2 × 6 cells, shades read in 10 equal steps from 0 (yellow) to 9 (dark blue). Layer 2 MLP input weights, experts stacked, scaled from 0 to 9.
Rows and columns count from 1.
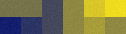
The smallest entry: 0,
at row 1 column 6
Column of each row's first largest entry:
3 1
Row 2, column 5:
3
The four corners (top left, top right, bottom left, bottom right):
5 0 9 4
